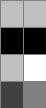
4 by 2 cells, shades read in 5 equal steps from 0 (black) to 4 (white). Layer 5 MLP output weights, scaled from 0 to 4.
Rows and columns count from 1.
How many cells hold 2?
1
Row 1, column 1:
3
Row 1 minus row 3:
0 -1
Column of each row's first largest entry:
1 1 2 2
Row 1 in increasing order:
3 3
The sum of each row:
6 0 7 3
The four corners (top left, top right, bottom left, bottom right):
3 3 1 2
